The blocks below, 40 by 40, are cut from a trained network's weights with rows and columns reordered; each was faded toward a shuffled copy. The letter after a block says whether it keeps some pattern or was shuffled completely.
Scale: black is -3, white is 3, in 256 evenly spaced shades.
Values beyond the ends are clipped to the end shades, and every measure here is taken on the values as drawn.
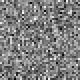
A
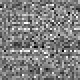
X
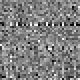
X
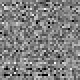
X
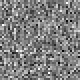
X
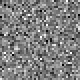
A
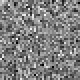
A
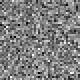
A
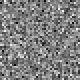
A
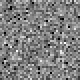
A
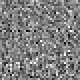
X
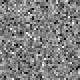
A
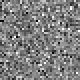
A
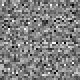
X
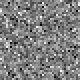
A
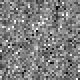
A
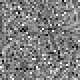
A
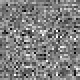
X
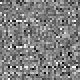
X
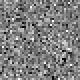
A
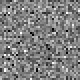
X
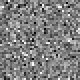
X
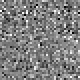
X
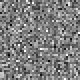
A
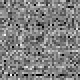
X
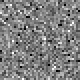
A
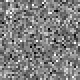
A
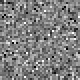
A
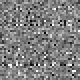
X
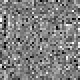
X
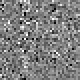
X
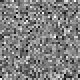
X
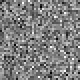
A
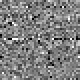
X
